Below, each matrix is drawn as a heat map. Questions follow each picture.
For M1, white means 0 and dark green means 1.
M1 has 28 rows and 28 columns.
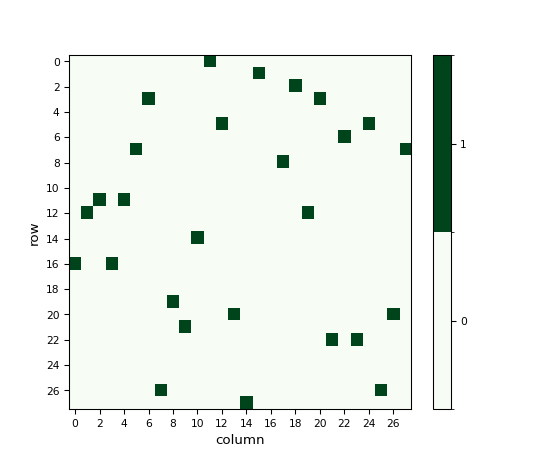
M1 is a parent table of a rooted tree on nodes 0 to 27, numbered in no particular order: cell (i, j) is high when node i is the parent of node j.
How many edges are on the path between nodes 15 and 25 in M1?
6
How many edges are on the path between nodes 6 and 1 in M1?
7
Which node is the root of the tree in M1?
16
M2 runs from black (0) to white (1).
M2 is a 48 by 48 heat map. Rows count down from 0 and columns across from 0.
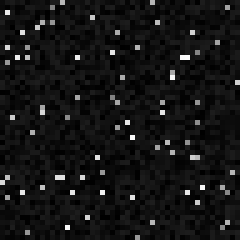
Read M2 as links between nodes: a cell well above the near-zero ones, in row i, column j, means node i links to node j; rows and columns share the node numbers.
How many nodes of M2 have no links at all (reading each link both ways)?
2
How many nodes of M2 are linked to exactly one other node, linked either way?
6
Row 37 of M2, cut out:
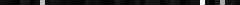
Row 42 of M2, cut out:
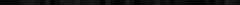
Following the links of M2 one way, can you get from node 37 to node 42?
no
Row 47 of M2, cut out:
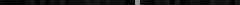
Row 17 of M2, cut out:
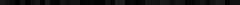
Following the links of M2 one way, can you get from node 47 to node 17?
yes
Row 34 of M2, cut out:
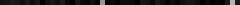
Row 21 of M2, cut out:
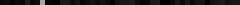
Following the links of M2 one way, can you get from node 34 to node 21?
no
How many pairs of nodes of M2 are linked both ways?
1
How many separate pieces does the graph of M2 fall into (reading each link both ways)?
3
